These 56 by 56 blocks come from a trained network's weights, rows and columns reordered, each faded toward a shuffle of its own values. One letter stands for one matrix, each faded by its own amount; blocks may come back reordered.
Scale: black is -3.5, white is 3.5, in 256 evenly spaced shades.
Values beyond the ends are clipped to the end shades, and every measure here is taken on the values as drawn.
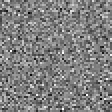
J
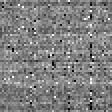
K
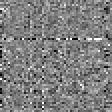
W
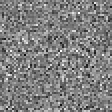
J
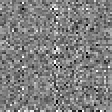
W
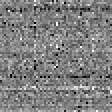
K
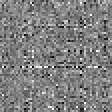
W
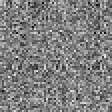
J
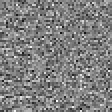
J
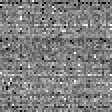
K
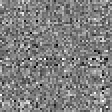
W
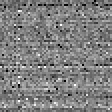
K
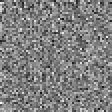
J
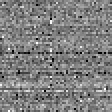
K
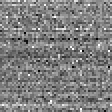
K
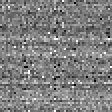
K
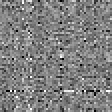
W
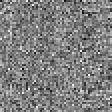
J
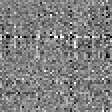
W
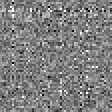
W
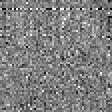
W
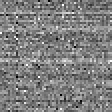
K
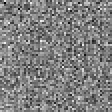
J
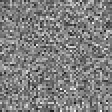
J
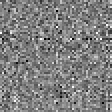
W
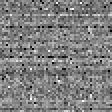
K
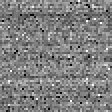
K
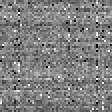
K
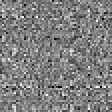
W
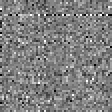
W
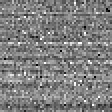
K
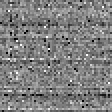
K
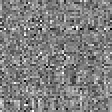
W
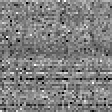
K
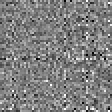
W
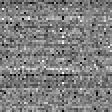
K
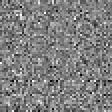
W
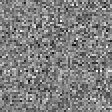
J
